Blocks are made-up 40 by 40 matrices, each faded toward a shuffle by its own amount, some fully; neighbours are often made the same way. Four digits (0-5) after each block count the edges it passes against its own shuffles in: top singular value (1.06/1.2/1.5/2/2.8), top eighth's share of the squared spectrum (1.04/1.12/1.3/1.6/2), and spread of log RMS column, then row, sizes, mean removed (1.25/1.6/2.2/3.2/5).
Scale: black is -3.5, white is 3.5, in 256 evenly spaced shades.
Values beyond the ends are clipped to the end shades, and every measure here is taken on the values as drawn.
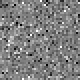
0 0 0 0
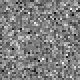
0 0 0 0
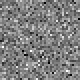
0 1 0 0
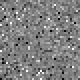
0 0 0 0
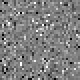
3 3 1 1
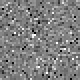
0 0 0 0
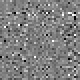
3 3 1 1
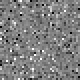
1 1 0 0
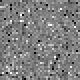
0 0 0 0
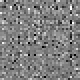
3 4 2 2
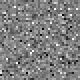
2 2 0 0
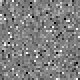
1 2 0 0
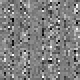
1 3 4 0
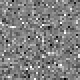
1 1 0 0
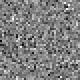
1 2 0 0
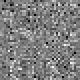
3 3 2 1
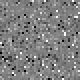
1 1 0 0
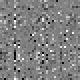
3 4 2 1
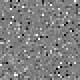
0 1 0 0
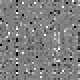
3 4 2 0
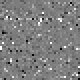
2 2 0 0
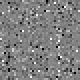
2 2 0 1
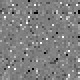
2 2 0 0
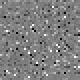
1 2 0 0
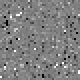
1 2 0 0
